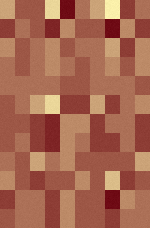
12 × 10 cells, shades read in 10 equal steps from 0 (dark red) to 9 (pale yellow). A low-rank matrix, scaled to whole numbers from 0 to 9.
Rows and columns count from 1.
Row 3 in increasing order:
2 3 3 4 4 4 5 5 5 6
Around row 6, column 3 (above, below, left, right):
4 2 4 8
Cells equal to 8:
2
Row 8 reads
3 4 2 1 5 4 2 2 4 2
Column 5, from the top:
0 5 3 4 3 2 5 5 5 3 5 5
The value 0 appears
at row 1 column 5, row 2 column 8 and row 11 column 8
